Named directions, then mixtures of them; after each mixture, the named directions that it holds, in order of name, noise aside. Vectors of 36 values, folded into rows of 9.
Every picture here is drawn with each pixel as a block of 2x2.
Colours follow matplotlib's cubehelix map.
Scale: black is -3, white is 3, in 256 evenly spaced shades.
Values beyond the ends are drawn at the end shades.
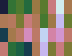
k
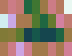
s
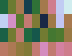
k, s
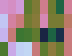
k, s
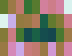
s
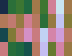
k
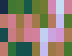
k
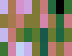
k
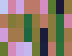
k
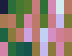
k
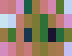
s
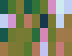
k, s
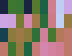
k, s
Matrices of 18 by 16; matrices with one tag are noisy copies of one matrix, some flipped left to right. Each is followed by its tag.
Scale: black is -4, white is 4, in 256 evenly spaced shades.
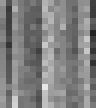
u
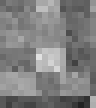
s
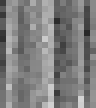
u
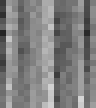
u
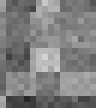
s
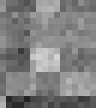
s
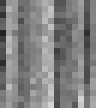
u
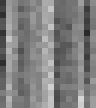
u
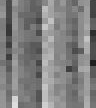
u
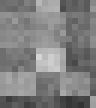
s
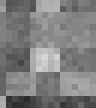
s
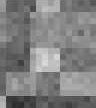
s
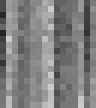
u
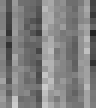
u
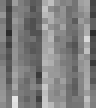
u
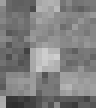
s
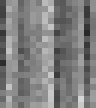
u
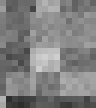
s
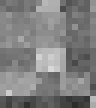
s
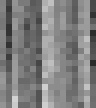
u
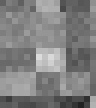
s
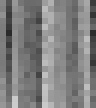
u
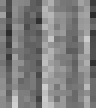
u
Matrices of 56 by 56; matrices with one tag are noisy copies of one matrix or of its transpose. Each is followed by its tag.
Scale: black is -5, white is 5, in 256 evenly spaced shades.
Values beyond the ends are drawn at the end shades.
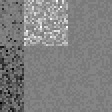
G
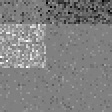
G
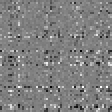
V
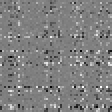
V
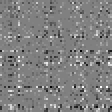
V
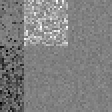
G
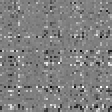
V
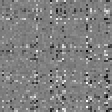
V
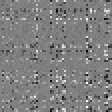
V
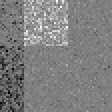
G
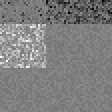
G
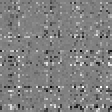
V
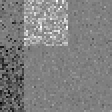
G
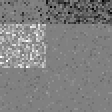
G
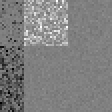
G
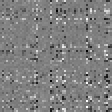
V
